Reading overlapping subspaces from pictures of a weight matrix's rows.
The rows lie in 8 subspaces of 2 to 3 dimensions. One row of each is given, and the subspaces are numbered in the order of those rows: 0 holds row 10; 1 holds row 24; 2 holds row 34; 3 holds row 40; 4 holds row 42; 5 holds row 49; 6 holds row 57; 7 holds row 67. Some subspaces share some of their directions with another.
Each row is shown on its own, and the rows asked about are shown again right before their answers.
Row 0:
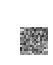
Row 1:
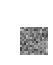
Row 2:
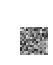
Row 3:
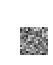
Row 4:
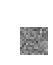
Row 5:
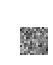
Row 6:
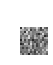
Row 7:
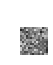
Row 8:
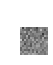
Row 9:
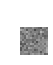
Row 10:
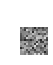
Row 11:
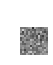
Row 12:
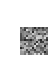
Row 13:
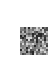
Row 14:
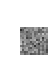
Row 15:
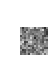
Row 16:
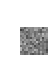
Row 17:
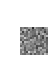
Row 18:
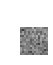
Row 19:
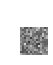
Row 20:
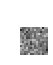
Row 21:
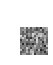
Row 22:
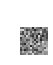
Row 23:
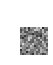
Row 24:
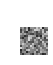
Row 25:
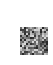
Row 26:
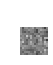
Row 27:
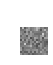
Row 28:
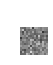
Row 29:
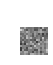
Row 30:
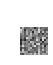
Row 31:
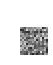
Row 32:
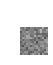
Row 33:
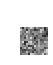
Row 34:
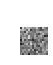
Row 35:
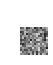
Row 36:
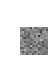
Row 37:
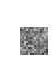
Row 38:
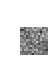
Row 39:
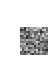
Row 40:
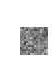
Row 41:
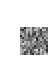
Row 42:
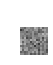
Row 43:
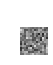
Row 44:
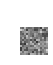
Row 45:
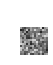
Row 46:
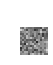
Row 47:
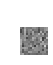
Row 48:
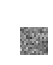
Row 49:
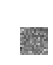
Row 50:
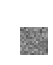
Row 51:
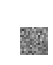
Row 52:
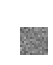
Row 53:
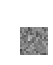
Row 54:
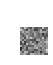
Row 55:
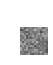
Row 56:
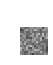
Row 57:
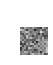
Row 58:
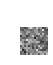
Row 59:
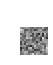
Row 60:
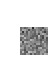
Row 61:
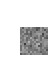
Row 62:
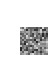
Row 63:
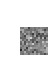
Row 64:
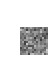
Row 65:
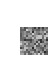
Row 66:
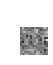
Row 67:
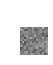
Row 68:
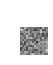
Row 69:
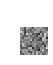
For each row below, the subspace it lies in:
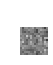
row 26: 3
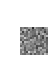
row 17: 7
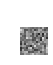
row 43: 4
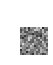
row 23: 1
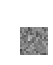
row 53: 1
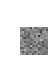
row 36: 5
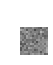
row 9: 6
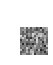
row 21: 1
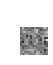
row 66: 3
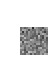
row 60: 7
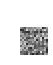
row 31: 3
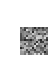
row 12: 0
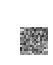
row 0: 5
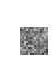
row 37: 3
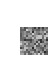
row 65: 0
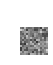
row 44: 4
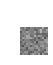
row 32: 5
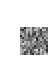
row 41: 1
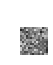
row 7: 6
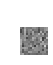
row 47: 4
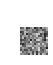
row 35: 4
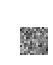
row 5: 2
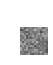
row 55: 6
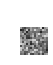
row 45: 2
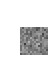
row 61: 2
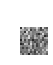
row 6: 2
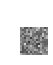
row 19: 2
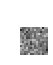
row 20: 2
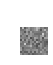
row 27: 2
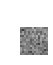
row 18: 5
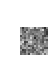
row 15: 3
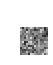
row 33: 3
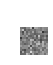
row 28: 7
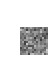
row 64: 3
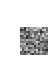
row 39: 7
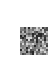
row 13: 1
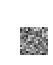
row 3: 1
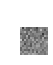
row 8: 2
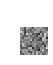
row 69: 4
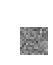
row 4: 0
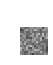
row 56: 4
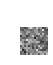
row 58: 3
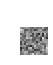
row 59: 4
